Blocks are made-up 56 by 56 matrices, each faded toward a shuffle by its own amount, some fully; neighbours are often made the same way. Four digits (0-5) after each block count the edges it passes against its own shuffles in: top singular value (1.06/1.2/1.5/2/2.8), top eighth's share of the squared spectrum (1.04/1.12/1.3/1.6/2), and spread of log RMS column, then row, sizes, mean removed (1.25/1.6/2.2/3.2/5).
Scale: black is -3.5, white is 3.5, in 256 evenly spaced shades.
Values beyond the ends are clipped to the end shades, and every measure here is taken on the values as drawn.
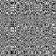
4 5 3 3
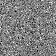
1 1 0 0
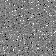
2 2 0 0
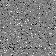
1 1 0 0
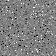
1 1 0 0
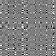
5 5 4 3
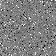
2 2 0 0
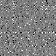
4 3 2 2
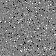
0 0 0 0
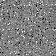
2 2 0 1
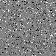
1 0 0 0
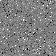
0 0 0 0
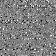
1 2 0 2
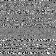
2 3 0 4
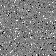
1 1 0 1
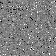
1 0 0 0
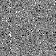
2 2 2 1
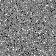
0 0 0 0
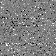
3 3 0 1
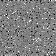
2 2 0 1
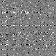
4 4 1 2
